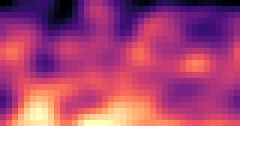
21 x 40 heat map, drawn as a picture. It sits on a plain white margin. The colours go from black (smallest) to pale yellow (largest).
Grain: blotchy. Slope: up to the bottom. Stripes: none. Histogram: bell-shaped. Average level on the scale: 50%.
